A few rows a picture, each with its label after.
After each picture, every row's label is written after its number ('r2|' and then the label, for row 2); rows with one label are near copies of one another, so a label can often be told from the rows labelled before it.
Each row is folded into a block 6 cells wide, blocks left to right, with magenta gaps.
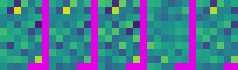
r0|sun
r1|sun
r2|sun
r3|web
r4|sun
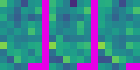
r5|web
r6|web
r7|web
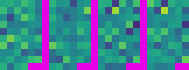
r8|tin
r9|web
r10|sun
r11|sun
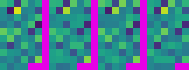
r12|sun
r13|sun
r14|sun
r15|sun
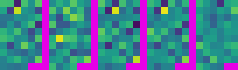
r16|sun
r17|tin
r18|sun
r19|sun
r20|web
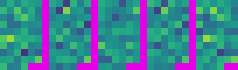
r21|tin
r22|sun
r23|web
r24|sun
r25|tin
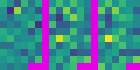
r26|sun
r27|tin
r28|tin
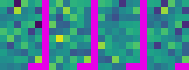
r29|sun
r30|tin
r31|web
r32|sun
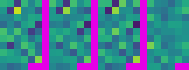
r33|sun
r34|sun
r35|sun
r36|web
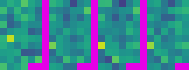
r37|tin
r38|web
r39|web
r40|web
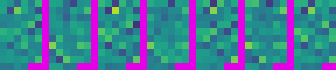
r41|sun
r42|web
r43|sun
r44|web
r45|sun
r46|web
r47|sun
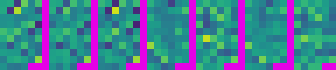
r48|sun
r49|sun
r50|sun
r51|web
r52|tin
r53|web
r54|tin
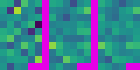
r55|sun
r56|web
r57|web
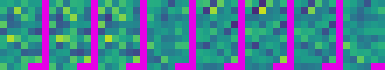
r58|tin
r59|tin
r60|tin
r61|web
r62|sun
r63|sun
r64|sun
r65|web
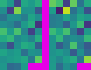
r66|sun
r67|sun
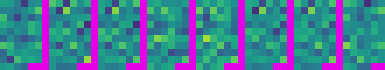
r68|web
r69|sun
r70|sun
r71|tin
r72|tin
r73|sun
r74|sun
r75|web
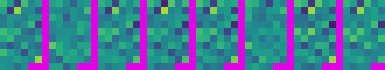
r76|sun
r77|web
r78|sun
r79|sun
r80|sun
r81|web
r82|sun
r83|sun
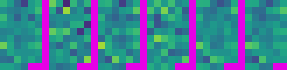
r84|web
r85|sun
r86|web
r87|tin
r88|web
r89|web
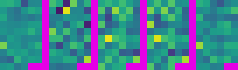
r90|web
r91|sun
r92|tin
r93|tin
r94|web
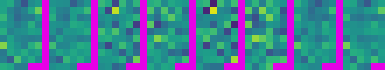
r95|web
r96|web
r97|sun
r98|tin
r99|sun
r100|tin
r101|web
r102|web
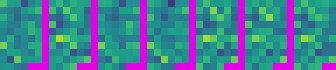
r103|web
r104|tin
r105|web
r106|web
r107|tin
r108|tin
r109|tin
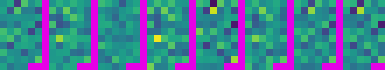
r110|sun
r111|tin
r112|web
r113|tin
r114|sun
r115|tin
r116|sun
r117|sun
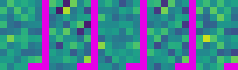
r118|tin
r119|sun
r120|web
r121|sun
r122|tin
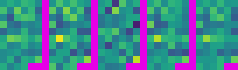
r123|tin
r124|tin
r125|sun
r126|tin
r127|tin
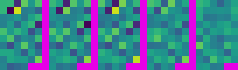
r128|sun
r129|sun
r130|sun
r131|sun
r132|web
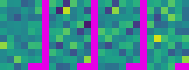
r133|web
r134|sun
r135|sun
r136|tin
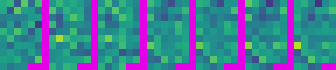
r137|sun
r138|tin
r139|tin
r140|web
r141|web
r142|web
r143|web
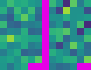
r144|tin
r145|sun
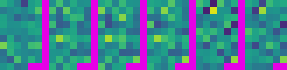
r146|web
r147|tin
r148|tin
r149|tin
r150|sun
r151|sun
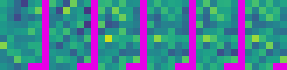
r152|web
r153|sun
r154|tin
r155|tin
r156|tin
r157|tin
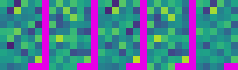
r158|sun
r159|tin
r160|sun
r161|tin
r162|sun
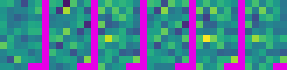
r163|web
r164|sun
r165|tin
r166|sun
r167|tin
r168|tin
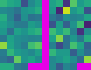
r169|web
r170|sun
